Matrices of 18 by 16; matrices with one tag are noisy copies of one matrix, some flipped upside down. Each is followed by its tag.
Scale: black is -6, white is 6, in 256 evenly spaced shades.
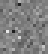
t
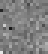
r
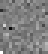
r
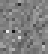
t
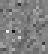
t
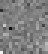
r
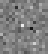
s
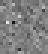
t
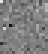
r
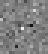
s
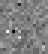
t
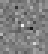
s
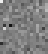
r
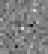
s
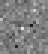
s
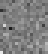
r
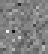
t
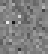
t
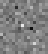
s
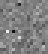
t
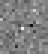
s
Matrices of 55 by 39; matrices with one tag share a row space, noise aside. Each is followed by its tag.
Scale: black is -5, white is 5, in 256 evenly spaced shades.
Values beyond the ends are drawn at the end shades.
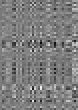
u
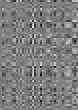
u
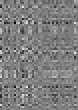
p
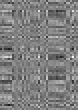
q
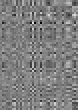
u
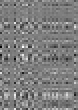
p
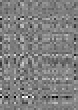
p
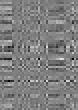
q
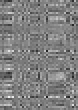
q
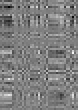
q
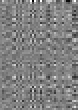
u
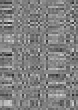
q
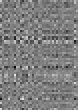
p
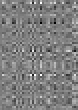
u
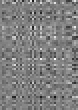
u
